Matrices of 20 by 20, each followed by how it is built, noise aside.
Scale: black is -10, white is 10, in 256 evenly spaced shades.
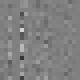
uneven columns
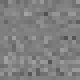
uneven rows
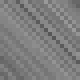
Toeplitz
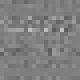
uneven rows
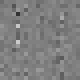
uneven columns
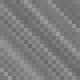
Toeplitz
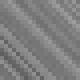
Toeplitz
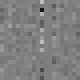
uneven columns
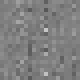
uneven columns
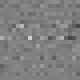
uneven rows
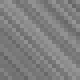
Toeplitz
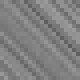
Toeplitz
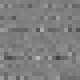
uneven rows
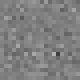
uneven rows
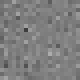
uneven columns
